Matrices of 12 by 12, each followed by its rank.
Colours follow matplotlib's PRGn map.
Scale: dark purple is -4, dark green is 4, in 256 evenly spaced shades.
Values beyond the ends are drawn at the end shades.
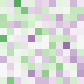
full rank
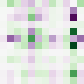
two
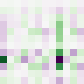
two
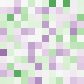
full rank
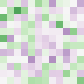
full rank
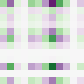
one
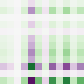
one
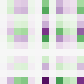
one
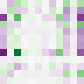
two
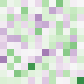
full rank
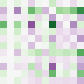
two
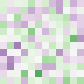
full rank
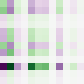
one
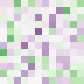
full rank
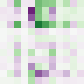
two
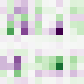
two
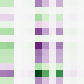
one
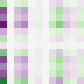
one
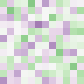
full rank
